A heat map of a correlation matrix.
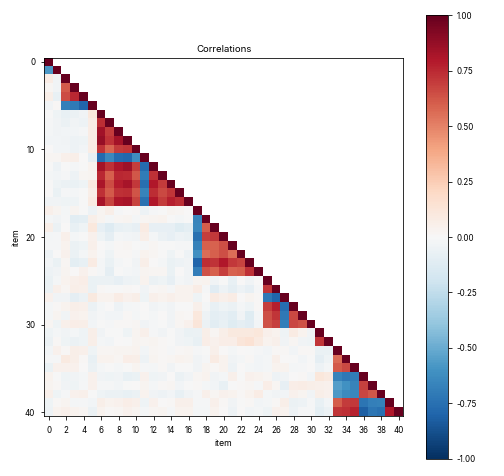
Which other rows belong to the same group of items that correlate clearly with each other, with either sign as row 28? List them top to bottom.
25, 26, 27, 29, 30
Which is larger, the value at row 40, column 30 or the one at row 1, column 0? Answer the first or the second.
the first
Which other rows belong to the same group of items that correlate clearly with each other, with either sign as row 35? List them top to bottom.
33, 34, 36, 37, 38, 39, 40
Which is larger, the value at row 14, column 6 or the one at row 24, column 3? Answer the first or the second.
the first
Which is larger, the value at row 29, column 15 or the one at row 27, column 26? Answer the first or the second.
the first
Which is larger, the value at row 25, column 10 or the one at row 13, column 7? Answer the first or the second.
the second
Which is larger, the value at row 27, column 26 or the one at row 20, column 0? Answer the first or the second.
the second
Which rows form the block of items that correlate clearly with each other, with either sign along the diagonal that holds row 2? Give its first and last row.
2 to 5
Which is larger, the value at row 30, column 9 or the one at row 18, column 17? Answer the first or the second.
the first
